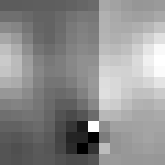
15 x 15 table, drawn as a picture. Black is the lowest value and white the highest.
Ninth with the lowest average: bottom middle. Calmest part: bottom right. Seam: vertical, 60% of the way across, the right part higher. Roughest part: bottom middle. Stripes: none. Odd patch: rougher, in the bottom middle.
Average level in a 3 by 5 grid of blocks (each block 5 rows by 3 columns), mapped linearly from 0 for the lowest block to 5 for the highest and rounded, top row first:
21244 / 32255 / 11033
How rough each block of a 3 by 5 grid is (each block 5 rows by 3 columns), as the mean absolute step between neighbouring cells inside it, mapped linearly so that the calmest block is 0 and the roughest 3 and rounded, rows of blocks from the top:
1 0 0 0 1 | 1 0 0 0 1 | 0 0 3 1 0
